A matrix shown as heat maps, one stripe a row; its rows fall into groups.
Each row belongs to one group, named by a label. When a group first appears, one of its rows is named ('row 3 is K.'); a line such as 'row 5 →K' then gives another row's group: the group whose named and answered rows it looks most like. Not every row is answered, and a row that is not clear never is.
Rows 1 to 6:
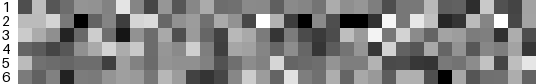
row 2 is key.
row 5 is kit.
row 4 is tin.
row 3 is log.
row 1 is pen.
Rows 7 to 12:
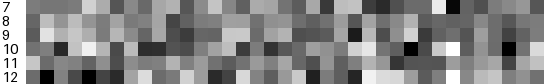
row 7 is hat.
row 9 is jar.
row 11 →kit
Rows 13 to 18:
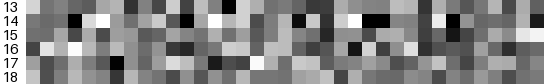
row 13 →log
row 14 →hat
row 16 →jar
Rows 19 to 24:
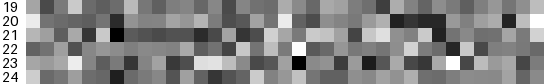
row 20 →kit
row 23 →key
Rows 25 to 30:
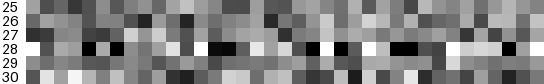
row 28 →kit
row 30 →jar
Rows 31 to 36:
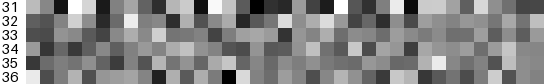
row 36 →log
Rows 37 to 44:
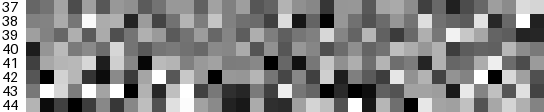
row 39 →kit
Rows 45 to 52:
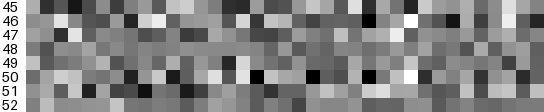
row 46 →key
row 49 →log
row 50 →key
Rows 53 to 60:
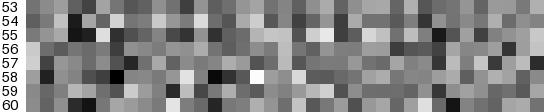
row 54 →tin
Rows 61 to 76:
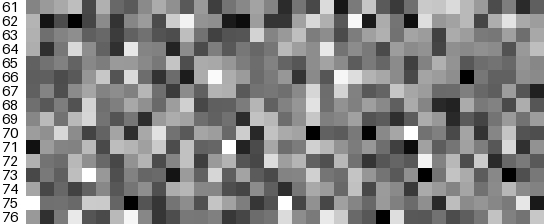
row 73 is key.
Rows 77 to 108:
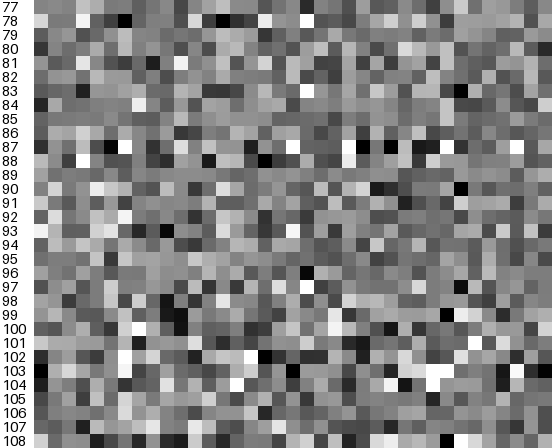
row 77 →key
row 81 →log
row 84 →pen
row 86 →jar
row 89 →kit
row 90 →hat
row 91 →kit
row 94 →jar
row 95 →tin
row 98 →pen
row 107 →tin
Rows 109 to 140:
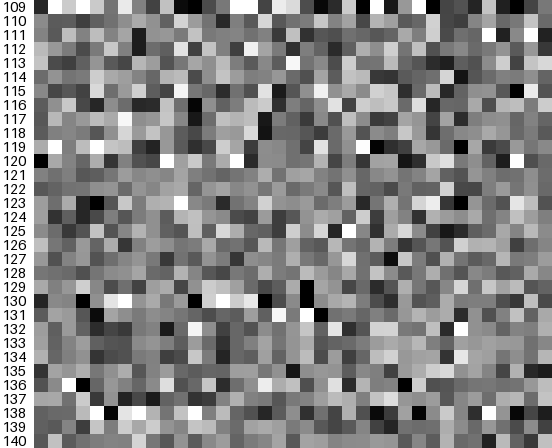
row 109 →jar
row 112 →log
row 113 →kit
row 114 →hat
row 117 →hat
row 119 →hat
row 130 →hat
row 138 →tin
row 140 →pen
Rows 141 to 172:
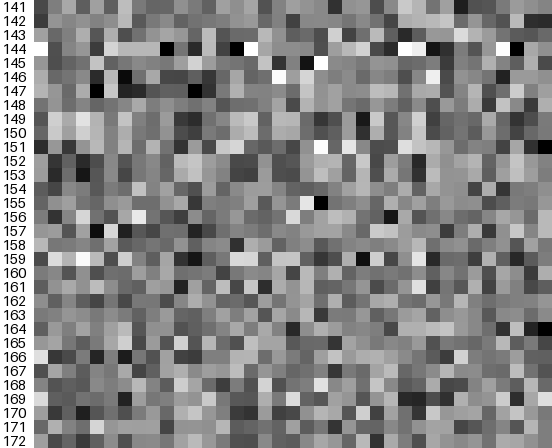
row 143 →kit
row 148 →pen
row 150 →jar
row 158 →log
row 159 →jar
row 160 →pen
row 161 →key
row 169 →kit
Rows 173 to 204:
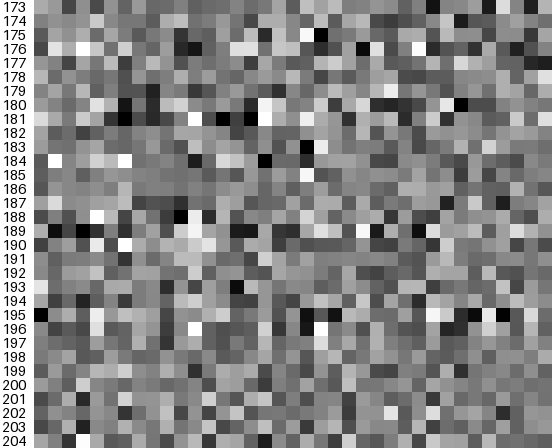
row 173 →pen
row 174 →hat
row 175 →key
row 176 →jar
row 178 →kit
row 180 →hat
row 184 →hat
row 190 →tin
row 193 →log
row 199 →hat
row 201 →tin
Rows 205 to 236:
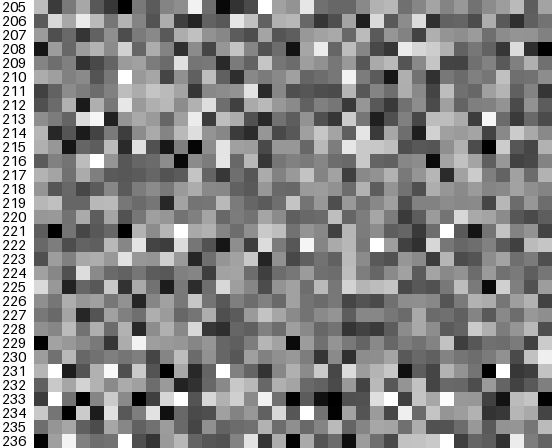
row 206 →jar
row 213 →tin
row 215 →pen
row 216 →key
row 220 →kit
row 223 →hat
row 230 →kit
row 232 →jar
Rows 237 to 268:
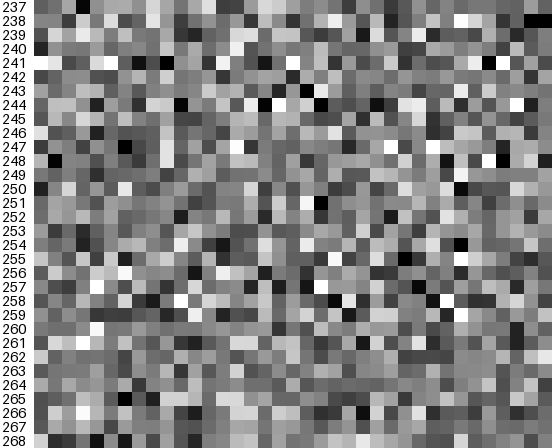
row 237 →tin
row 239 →jar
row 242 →pen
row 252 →key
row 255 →kit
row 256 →hat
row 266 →jar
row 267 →jar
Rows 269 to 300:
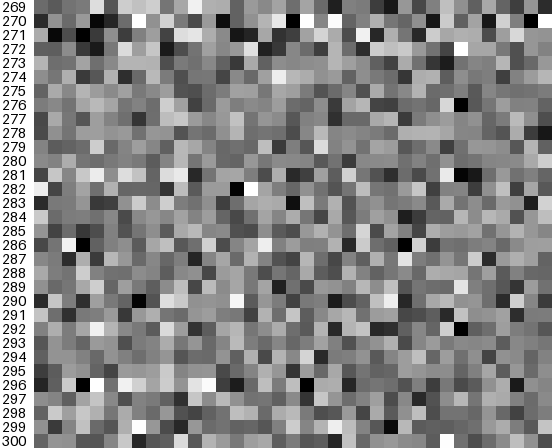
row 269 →tin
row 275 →jar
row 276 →hat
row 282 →log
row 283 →pen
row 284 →kit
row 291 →kit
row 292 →hat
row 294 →key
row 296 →tin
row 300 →log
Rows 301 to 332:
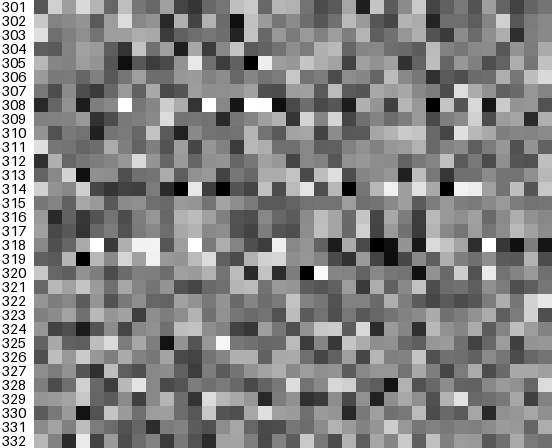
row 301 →jar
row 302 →log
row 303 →log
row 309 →pen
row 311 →log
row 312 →pen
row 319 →tin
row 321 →jar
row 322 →kit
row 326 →jar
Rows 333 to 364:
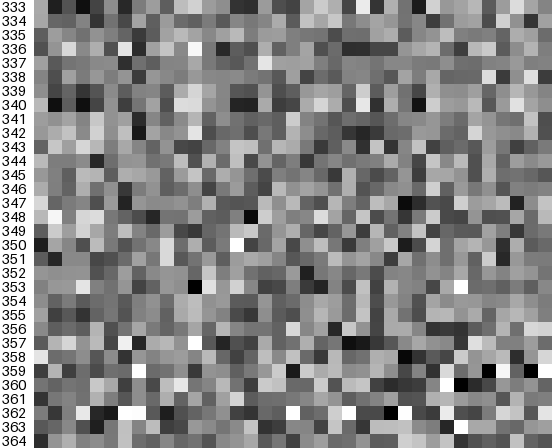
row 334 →pen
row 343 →jar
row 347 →kit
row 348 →hat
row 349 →jar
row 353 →key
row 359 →pen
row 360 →hat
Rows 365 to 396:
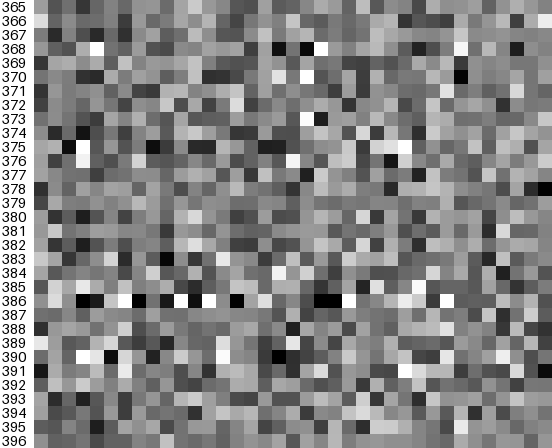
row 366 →kit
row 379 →pen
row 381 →pen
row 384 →tin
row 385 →jar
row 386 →log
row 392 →jar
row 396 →pen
